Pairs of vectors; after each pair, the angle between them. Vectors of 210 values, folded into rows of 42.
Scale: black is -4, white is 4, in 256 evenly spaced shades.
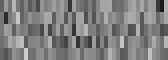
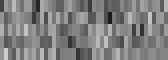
orthogonal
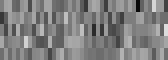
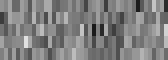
nearly parallel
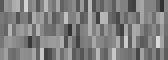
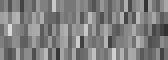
orthogonal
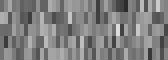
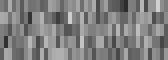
nearly parallel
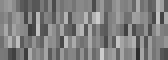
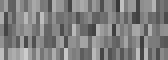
partly opposed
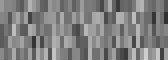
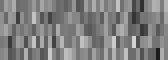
partly opposed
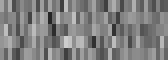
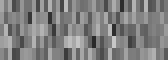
nearly parallel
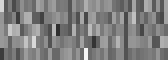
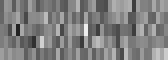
partly opposed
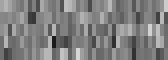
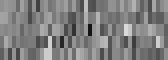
partly aligned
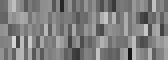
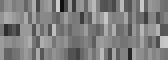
partly aligned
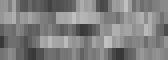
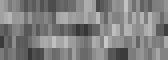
nearly parallel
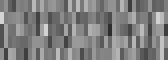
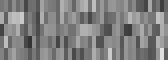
partly aligned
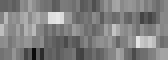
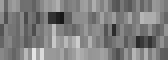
nearly opposite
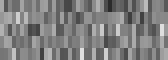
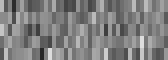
partly aligned
